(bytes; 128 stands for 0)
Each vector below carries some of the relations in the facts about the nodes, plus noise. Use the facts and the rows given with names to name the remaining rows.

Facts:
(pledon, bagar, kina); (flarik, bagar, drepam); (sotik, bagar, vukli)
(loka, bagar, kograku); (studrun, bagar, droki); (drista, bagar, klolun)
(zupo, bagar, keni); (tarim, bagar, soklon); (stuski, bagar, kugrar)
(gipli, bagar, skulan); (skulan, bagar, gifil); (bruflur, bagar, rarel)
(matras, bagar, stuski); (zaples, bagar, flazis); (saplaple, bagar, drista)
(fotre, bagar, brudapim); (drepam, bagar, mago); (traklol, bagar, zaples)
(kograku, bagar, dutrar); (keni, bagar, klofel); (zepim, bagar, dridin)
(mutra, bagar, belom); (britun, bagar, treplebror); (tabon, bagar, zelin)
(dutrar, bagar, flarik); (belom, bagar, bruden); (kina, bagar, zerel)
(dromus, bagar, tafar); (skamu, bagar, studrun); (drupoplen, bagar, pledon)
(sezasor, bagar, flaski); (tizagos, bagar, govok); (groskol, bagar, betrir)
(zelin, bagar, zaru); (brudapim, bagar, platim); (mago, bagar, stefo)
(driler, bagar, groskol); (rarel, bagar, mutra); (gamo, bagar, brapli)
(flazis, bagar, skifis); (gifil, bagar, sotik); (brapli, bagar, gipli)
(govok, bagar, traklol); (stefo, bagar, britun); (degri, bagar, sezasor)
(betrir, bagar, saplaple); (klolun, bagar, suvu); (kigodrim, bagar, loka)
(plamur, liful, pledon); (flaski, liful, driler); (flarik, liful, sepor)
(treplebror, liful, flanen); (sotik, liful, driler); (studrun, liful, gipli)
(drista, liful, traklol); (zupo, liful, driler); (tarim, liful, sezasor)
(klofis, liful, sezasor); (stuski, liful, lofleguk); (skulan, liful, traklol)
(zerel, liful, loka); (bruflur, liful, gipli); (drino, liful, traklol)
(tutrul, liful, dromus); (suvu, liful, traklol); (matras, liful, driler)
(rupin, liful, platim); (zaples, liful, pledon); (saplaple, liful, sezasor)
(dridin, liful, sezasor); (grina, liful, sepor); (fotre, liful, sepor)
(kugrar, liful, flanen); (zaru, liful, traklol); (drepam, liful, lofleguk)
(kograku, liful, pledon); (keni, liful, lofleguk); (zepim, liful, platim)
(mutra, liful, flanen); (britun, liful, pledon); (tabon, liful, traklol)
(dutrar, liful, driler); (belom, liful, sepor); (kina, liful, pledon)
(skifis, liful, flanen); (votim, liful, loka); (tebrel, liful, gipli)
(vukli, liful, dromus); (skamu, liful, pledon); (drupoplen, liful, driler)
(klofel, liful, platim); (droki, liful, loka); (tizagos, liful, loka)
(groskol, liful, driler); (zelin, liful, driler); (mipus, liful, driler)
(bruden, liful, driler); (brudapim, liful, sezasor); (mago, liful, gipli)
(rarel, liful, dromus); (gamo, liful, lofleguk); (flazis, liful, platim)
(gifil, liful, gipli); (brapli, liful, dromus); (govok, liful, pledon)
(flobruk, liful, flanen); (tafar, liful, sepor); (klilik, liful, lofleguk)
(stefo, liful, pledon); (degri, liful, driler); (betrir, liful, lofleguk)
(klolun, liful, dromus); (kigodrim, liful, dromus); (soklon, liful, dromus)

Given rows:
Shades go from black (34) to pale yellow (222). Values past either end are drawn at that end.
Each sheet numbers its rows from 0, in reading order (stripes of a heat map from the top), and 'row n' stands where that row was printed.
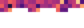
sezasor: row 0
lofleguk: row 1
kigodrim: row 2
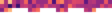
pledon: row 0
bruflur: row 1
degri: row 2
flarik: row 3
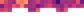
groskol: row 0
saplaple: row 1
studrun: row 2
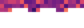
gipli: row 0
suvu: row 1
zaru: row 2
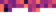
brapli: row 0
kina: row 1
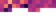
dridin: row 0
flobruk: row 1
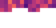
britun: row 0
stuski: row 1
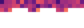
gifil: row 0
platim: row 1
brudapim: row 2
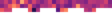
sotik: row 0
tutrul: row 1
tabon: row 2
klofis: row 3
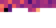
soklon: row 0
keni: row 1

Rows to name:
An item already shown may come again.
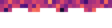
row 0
kugrar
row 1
skamu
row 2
tutrul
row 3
gifil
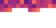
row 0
bruflur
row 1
tizagos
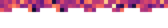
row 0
sotik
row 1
brapli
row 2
rarel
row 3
matras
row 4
dromus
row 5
loka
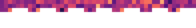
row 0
drista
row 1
platim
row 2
kugrar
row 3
flaski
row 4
flarik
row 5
zepim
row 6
klofel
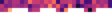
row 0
keni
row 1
zelin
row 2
tafar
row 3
treplebror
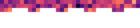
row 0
fotre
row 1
platim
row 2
tafar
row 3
zupo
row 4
zepim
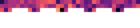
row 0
droki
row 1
bruden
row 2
vukli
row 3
suvu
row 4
klolun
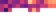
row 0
skifis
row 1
driler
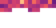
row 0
dutrar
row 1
tarim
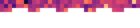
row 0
gamo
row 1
flarik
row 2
betrir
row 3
drupoplen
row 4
kograku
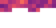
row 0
mipus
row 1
flazis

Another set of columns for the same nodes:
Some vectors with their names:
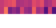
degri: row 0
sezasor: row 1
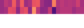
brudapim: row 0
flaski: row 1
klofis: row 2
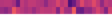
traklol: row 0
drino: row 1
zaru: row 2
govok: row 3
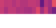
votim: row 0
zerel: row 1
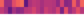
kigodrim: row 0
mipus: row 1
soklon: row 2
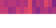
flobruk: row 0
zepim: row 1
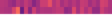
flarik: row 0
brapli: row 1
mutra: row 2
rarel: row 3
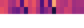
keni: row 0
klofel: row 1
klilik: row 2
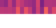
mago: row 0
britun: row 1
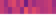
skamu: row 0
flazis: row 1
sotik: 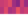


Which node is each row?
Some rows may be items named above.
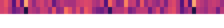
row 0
klofel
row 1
skamu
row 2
platim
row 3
keni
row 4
gamo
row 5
tabon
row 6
klofel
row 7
kograku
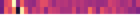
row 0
dromus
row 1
gipli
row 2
kina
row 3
skifis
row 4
stuski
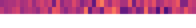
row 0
pledon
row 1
skamu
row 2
zepim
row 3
tarim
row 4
zupo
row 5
sezasor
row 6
vukli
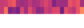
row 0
degri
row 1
drupoplen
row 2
klolun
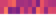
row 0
degri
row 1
betrir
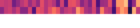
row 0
droki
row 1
drista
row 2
driler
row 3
treplebror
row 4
tafar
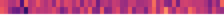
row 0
keni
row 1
gifil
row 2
tizagos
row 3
zelin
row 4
dutrar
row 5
fotre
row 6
groskol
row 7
kugrar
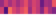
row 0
suvu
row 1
bruden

